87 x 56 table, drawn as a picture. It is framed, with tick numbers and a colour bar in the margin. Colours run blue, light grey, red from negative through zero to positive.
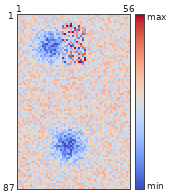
No single row or column stands out from its neighbours. Neither half mirrors the other. Values change most from cell to cell in the top middle. In the top middle lies a patch that is rougher than the rest. There are two dips. The ninth with the lowest average is the bottom middle.
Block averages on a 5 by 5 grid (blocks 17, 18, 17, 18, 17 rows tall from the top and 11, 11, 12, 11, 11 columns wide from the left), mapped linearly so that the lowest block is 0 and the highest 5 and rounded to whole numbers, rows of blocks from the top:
41455
42455
55555
53045
54455
